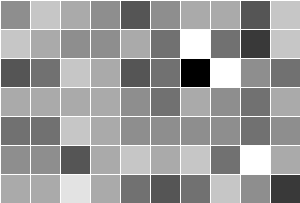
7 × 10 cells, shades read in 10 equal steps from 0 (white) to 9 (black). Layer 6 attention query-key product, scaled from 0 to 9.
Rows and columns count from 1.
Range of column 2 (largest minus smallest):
3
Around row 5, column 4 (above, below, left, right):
3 3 2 4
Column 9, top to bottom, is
6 7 4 5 5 0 4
